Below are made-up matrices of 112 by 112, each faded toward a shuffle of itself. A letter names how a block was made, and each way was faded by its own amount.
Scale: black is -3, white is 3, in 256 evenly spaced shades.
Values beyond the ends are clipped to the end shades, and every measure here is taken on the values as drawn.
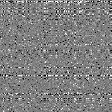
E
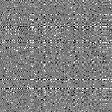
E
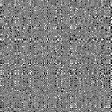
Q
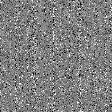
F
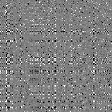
Q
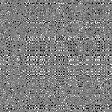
E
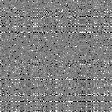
E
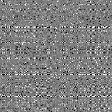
E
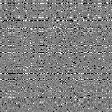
E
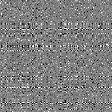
E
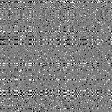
E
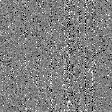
F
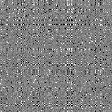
Q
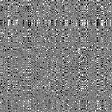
Q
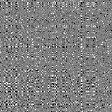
Q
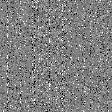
F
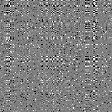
Q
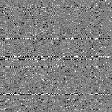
E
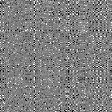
Q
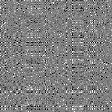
Q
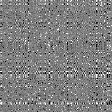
Q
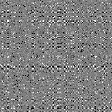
Q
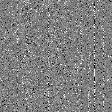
F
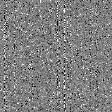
F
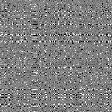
E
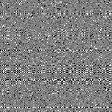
E
